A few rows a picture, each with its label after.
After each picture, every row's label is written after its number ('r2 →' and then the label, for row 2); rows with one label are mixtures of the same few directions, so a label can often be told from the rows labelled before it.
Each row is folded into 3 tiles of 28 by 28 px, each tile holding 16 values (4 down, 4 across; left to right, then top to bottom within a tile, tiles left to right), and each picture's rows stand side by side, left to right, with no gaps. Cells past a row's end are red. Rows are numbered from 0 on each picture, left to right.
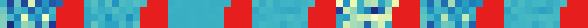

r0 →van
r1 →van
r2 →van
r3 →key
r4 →key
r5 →van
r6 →key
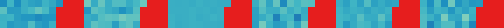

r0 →key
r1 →key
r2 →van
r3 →van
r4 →van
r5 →van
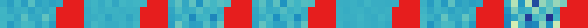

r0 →van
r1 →van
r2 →van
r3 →van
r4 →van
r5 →van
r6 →van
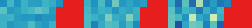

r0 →key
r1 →van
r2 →van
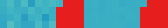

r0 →van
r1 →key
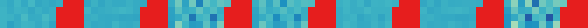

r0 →van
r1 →key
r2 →van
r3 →van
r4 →van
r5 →key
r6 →van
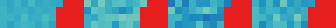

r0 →van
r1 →key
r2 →key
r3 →van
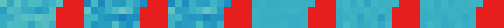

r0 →key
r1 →key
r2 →key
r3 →key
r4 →van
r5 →van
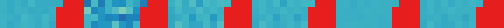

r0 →van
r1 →key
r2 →van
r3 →van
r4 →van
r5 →van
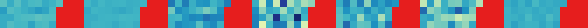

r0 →key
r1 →key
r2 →key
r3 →van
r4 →van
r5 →key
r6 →van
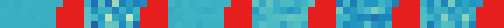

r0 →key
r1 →van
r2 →key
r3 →key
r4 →key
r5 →van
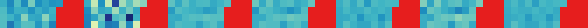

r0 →van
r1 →van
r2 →key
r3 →key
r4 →van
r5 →key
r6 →van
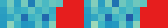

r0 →van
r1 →van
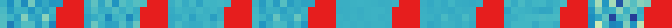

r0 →van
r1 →van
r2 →van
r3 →van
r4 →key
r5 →van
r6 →key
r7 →van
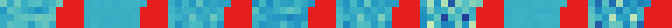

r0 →key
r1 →van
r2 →van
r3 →key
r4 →van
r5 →van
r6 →key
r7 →van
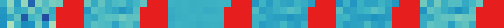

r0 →van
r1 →key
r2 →key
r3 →key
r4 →key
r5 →key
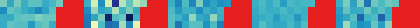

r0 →key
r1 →van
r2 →van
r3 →van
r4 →van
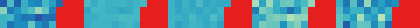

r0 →key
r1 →key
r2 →van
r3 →key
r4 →van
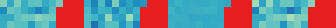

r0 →key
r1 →van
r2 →key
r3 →key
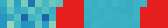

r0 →van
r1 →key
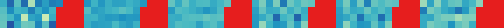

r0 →van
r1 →key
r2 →key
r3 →van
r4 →van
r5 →key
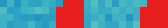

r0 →key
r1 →van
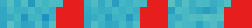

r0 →van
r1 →van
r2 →key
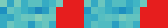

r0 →key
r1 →key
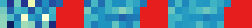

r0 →van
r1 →key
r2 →key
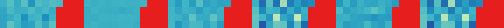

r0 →van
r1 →key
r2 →van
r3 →van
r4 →key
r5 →van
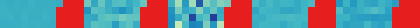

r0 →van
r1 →key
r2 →van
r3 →key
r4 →key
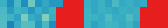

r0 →van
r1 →van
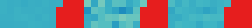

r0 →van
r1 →key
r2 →key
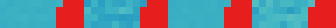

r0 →key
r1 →key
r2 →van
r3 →key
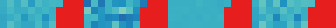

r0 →van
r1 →key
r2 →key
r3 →van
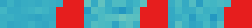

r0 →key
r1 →key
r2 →van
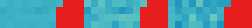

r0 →key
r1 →key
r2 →van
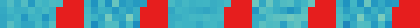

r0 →van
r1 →van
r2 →key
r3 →key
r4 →van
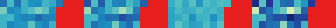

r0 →key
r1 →key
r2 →van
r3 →key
